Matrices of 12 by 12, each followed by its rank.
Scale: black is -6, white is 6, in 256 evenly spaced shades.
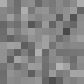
full rank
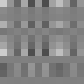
one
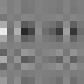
one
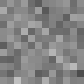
full rank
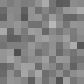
full rank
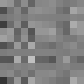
two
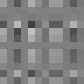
one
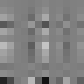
one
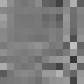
two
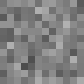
full rank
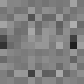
two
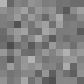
full rank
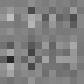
two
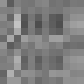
two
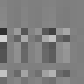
one
